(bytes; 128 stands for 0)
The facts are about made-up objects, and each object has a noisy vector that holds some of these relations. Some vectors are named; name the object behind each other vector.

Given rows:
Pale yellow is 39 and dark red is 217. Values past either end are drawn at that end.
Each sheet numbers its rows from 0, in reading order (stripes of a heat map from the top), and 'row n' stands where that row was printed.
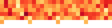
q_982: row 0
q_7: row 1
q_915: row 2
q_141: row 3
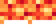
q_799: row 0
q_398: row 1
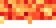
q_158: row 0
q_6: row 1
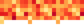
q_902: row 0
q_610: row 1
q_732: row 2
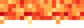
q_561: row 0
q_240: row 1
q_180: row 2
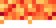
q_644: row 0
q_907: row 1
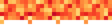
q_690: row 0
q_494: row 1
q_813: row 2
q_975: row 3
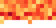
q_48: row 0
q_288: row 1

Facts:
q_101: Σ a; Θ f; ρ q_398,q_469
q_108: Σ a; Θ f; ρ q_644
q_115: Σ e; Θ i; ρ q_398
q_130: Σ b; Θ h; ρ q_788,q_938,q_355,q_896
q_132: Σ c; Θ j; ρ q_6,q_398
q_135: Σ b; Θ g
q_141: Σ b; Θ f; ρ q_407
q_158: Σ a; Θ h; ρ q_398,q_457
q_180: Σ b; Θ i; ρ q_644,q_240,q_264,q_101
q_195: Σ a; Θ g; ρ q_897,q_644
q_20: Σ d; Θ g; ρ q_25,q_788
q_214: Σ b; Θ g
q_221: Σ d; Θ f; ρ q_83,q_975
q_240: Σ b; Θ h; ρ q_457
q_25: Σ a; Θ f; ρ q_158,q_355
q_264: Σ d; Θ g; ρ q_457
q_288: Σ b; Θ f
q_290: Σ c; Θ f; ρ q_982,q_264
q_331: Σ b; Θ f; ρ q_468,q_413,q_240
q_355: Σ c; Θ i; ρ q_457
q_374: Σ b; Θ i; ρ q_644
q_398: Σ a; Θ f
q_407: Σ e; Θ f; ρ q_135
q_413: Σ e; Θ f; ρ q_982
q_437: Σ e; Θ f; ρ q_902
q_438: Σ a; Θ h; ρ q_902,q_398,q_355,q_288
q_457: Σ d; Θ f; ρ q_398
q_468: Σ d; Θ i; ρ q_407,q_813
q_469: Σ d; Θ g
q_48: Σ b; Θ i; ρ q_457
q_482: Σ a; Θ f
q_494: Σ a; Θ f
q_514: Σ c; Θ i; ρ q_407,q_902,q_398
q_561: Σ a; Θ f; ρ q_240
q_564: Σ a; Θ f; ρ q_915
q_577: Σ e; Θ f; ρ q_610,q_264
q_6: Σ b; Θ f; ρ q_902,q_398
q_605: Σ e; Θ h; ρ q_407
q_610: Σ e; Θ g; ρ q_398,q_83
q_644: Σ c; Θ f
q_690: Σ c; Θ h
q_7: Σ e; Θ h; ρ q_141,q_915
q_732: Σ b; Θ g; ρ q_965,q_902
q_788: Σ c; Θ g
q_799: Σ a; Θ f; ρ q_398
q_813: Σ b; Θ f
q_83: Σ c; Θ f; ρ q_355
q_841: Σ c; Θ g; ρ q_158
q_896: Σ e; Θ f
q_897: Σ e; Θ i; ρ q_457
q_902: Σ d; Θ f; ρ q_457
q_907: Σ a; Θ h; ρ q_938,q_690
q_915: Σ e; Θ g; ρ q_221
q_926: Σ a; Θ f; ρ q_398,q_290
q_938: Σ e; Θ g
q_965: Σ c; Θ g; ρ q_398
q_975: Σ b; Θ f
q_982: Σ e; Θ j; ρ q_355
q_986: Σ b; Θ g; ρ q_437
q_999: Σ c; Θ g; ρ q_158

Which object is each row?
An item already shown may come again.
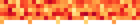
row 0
q_83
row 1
q_115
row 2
q_902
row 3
q_897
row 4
q_413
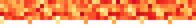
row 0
q_240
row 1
q_437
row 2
q_264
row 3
q_6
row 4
q_132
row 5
q_457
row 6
q_413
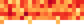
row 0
q_25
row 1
q_468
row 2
q_141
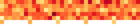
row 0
q_469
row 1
q_438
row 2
q_605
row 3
q_514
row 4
q_605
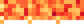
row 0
q_788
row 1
q_20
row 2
q_221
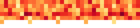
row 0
q_982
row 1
q_897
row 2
q_290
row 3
q_83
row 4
q_355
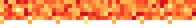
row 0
q_965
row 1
q_938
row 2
q_221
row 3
q_240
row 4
q_130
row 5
q_407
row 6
q_195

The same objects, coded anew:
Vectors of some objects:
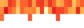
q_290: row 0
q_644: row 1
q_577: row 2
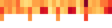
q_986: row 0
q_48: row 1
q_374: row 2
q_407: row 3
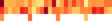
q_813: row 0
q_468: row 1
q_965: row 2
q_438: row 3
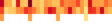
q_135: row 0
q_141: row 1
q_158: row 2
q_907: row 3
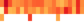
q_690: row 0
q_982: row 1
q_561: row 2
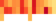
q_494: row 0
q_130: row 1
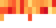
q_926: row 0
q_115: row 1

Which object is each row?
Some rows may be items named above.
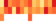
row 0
q_20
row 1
q_605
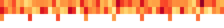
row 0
q_6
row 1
q_897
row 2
q_897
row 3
q_6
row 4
q_788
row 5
q_221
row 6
q_240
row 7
q_938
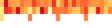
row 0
q_907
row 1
q_355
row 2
q_965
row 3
q_240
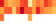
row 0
q_221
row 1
q_195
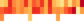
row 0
q_132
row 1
q_25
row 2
q_514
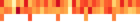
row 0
q_7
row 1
q_610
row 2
q_915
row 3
q_83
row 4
q_965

